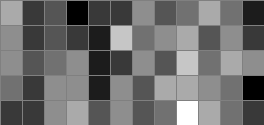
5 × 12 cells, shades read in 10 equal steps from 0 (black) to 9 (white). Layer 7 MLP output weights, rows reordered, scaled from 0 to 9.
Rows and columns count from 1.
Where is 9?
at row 5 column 9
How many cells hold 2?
11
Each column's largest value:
6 3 5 6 3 7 5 6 9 6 6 5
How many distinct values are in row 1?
7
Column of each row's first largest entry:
1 6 9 8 9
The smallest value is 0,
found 2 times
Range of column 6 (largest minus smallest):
5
